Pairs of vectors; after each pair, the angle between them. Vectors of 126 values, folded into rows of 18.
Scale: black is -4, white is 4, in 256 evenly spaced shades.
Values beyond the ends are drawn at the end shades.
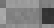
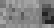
nearly parallel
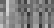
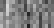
nearly parallel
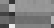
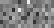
orthogonal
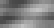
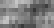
nearly opposite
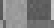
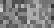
partly opposed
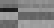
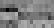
nearly parallel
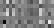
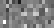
partly opposed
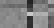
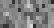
partly opposed
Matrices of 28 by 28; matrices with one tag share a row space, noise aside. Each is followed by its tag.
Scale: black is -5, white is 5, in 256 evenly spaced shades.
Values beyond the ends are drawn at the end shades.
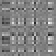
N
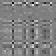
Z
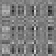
N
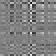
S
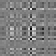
S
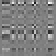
N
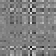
S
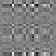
Z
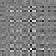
S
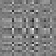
Z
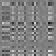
N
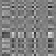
N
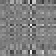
S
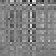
S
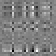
Z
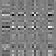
N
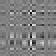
S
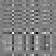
Z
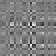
S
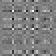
Z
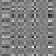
N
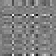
Z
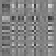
N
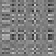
N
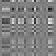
N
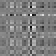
S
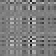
S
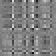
Z
